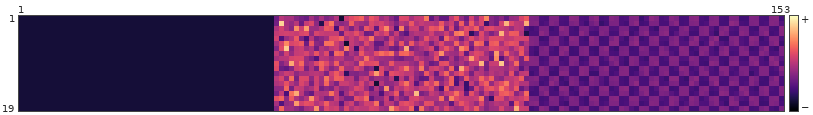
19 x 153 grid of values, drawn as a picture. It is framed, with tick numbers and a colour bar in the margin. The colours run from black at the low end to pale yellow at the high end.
The table splits into one row of 3 panels. Panel 1,1: very low, flat. Panel 1,2: middling, fine-grained, strong in contrast. Panel 1,3: low, checkered.
